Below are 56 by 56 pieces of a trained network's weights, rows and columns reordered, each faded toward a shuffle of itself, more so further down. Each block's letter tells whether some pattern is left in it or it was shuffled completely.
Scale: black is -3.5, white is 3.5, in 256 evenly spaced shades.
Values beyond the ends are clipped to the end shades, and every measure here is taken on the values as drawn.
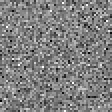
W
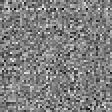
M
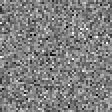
W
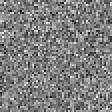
M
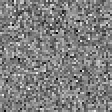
W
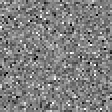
W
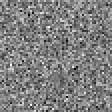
W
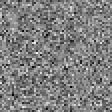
M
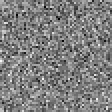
W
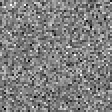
W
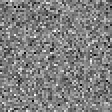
W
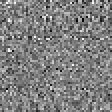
M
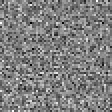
M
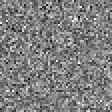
W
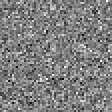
M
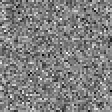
W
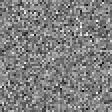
W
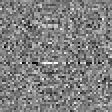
M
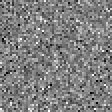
W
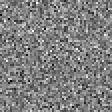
W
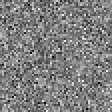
W
